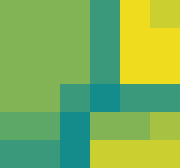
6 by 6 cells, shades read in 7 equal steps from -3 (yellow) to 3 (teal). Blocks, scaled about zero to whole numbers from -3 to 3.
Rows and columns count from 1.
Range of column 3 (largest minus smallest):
3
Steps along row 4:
same up up down same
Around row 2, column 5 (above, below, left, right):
-3 -3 2 -3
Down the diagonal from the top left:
0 0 0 3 0 -2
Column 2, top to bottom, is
0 0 0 0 1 2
